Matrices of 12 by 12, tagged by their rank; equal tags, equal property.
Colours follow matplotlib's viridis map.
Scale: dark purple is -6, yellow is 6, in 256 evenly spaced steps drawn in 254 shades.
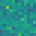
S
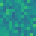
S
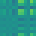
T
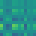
T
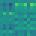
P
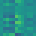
P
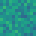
S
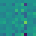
P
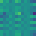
P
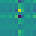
T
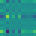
T
